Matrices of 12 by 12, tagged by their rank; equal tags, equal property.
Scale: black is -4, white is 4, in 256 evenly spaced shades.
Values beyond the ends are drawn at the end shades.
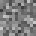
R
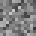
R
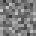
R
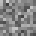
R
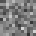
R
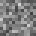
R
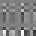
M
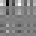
M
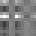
M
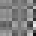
M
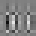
M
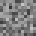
R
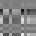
M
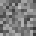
R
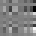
M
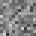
R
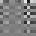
M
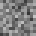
R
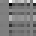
M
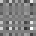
M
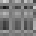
M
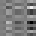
M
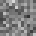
R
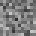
R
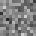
R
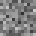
R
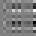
M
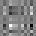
M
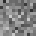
R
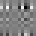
M
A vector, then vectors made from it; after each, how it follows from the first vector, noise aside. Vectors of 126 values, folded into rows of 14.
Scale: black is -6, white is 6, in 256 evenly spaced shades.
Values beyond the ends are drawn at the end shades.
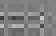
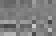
wrapped around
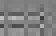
negated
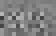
sign-scrambled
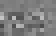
sign-scrambled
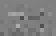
partly zeroed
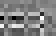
scaled up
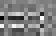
scaled up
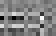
scaled up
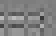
negated
